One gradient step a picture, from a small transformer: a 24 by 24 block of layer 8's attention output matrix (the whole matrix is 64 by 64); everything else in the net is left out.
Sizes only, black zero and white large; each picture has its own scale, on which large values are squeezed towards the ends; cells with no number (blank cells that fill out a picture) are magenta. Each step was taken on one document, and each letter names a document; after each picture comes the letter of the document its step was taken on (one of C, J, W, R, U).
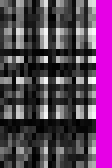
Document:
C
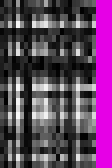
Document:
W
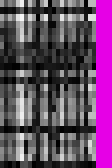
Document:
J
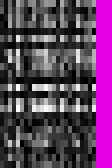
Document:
W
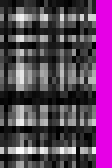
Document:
J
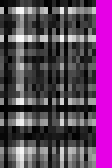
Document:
J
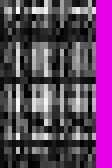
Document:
W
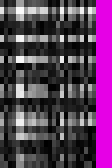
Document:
J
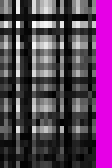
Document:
W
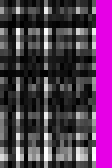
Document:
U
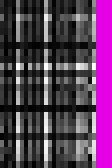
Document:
U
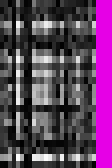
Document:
W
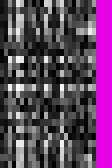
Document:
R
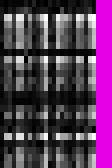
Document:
C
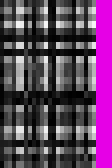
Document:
C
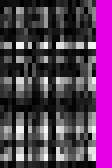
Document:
C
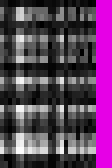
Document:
J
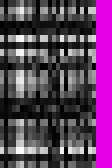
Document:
J
